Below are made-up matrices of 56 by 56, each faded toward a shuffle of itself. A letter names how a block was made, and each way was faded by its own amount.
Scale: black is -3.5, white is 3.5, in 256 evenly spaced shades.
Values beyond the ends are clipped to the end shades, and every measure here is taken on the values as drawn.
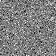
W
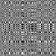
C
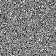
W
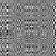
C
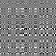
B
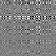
B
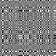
B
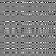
B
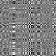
C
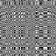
C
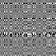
B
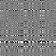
B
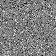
W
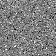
W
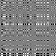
B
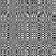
C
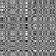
C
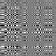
B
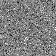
W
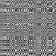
C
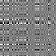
B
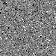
W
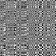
C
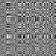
C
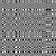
B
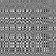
B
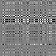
B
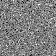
W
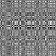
C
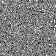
W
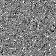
W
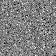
W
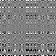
B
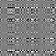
B
